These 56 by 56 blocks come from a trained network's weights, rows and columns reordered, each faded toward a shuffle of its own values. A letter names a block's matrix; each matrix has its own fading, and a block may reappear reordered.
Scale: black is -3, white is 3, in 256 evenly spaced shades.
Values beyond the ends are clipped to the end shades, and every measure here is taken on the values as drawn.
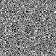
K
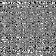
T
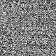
K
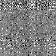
T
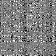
T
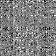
T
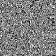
K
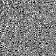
K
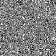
K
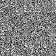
K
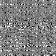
T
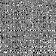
T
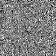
K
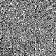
K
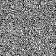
K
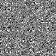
K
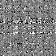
T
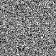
K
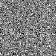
K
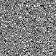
K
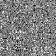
K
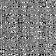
T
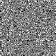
K
